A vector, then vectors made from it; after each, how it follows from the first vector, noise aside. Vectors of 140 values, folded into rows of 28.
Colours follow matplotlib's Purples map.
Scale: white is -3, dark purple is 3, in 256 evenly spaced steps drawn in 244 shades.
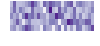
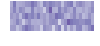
shrunk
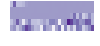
partly zeroed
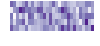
wrapped around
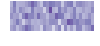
shrunk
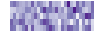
wrapped around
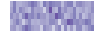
shrunk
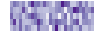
wrapped around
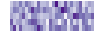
wrapped around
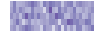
shrunk
